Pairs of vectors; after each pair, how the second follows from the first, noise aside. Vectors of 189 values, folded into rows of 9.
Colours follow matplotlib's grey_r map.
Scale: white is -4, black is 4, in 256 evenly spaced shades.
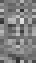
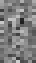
sign-scrambled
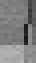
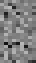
shuffled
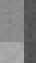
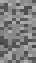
shuffled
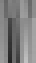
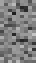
shuffled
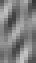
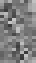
sign-scrambled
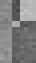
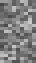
shuffled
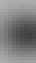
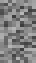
shuffled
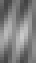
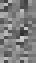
sign-scrambled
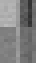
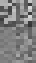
sign-scrambled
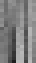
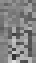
sign-scrambled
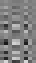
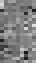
shuffled
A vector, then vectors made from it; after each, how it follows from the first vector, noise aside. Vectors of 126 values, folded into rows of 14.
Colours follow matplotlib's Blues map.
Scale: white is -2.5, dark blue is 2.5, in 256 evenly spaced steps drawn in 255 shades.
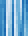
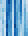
negated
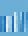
partly zeroed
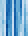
negated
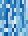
sign-scrambled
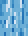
partly zeroed
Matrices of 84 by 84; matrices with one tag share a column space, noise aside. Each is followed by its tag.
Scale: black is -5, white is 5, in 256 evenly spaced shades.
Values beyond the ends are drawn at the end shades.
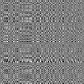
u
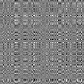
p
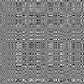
p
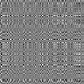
p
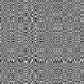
u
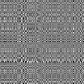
u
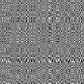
u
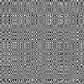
p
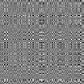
p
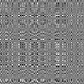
p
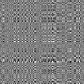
u
